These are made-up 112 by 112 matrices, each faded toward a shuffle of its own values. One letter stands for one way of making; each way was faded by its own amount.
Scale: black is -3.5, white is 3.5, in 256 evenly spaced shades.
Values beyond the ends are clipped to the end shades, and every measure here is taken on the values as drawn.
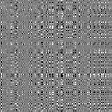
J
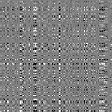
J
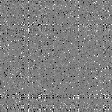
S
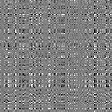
J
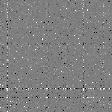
S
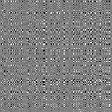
J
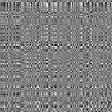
J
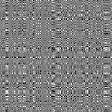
J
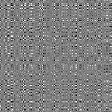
J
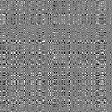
J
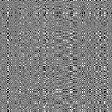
J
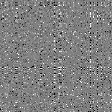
S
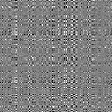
J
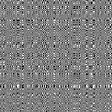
J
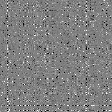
S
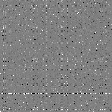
S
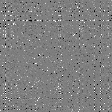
S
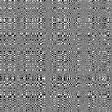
J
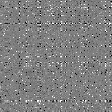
S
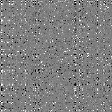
S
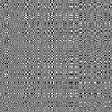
J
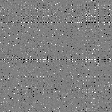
S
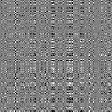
J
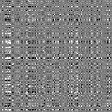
J
